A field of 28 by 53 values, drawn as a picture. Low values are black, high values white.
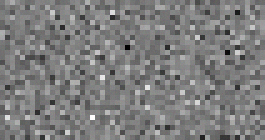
On average the colour sits 50% of the way up the scale. There is no overall slope. A few values lie far out on both sides of the bulk. Fine speckle covers the field. Neither half mirrors the other. There is no seam.
